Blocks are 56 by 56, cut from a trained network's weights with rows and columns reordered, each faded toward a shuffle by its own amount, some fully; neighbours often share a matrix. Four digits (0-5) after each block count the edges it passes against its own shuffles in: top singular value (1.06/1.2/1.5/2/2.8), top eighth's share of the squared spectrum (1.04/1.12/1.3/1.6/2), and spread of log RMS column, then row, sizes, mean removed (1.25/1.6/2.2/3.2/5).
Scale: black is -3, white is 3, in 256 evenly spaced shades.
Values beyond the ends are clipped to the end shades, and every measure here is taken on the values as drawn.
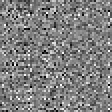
3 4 2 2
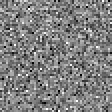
0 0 0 0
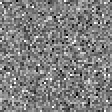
0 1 0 0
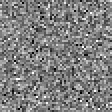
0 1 0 0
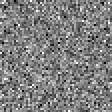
0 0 0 0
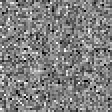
0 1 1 0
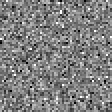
0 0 0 0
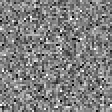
0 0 0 0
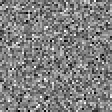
0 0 0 0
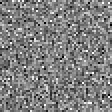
2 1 0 0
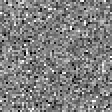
0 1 0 0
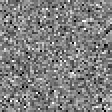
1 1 0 1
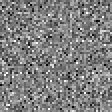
1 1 0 1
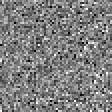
2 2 1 1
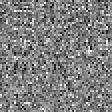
3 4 2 1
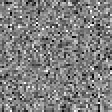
3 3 1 1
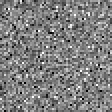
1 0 0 0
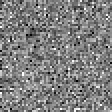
2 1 0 0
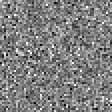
1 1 0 1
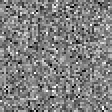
2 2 1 1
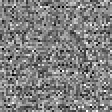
2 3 1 1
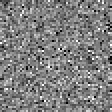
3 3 1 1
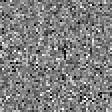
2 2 1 1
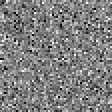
3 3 1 1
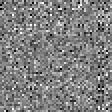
3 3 2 1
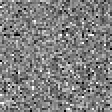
1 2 1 1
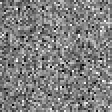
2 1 0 1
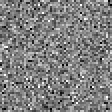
1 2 0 1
